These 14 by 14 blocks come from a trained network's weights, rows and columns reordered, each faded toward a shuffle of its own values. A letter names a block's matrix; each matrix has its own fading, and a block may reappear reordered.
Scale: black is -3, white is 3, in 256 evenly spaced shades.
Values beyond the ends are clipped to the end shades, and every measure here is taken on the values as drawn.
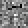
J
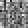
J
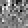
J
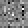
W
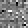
W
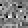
J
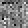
J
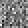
J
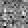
W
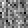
J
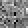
W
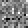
J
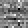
W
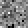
J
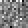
J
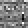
W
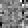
W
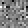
J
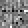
J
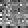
W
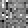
W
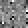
W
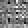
W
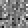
J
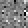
W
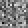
J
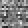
W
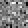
J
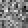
J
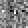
J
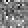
W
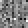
J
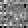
W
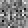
J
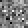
J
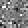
J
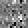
W
